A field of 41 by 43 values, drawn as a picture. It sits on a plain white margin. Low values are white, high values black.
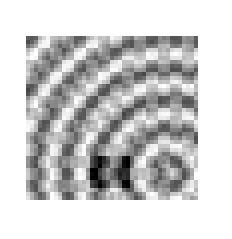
Mirror symmetry: none. Slope: none. Ninth with the highest average: bottom middle. Rings: centred on the bottom right. Odd patch: higher, in the bottom middle.
